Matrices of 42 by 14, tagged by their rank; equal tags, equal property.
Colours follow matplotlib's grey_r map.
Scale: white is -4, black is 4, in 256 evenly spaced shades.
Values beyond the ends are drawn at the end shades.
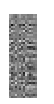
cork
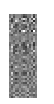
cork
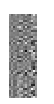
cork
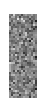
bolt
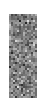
bolt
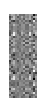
cork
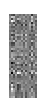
cork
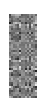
cork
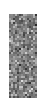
bolt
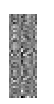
cork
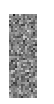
bolt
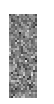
bolt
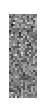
bolt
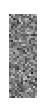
bolt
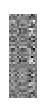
cork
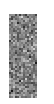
bolt
